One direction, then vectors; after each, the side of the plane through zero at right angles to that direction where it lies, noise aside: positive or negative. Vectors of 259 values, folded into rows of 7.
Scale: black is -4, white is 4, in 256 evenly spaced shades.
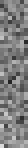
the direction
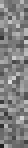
negative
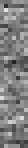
negative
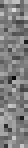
positive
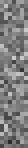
negative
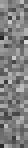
negative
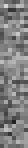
negative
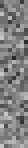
positive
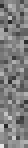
positive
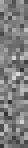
negative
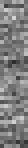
negative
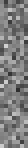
positive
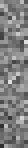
negative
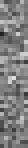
negative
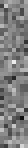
positive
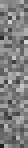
negative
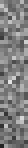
negative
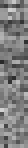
positive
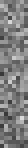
negative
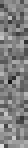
positive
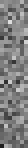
negative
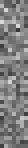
negative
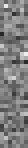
negative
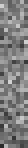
negative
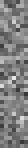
negative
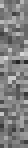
negative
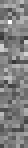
negative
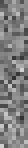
positive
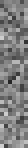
positive
